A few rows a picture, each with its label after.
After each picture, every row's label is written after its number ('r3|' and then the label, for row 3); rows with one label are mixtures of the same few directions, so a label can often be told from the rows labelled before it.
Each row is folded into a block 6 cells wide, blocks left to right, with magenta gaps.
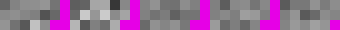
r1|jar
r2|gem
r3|gem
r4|gem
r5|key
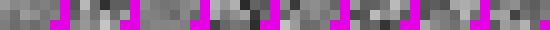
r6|key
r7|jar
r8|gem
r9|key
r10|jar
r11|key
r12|key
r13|key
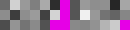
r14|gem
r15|gem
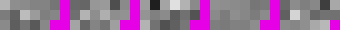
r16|key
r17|gem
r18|jar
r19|key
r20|gem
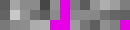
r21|gem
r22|jar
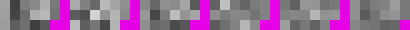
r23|gem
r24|key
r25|gem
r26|jar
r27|gem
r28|gem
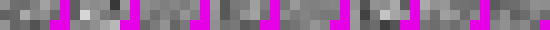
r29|key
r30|gem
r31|jar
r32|gem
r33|jar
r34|gem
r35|key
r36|key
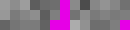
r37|key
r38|jar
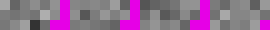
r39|jar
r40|gem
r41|key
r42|gem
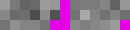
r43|gem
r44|gem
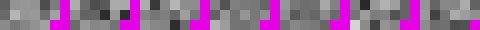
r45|gem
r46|gem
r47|jar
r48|jar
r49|gem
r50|jar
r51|gem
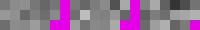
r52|key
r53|gem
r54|jar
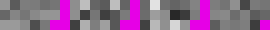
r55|jar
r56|gem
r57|gem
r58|key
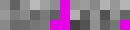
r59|jar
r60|jar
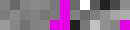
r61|jar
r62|jar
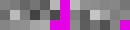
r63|gem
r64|key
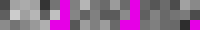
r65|gem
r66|gem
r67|key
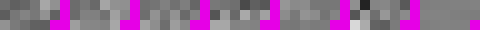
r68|key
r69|key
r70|jar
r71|jar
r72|key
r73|jar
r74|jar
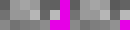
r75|gem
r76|gem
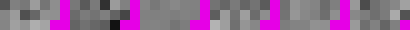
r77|key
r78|key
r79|jar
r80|jar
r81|gem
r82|gem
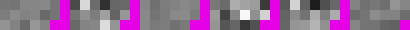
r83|jar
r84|jar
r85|gem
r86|gem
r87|jar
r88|key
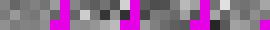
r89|gem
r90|gem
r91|key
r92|jar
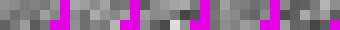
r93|jar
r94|key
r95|jar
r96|gem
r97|key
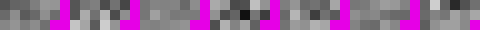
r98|key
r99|jar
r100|gem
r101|gem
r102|gem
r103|jar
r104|jar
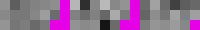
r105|gem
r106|jar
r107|jar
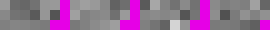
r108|gem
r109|key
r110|jar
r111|gem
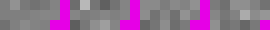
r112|jar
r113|jar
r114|jar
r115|gem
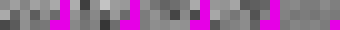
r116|jar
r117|jar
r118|gem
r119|key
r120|gem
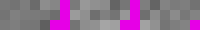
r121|key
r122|key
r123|jar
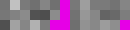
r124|gem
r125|gem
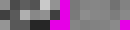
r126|key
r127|gem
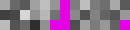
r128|key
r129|gem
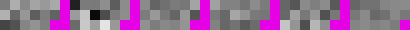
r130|jar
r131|key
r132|gem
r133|key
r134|jar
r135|key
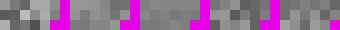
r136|key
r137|key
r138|jar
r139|key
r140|jar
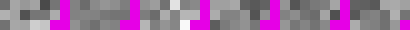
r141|key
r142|jar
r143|key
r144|key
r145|gem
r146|key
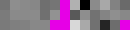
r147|gem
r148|jar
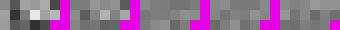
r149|gem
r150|gem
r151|jar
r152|jar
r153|jar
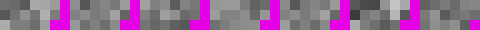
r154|key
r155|gem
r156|key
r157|key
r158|gem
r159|key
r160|key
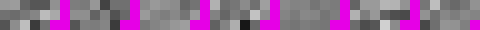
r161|jar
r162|key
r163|key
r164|jar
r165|key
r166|jar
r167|jar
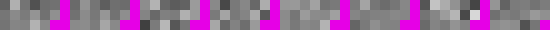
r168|jar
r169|jar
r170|jar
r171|gem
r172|key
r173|jar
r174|gem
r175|jar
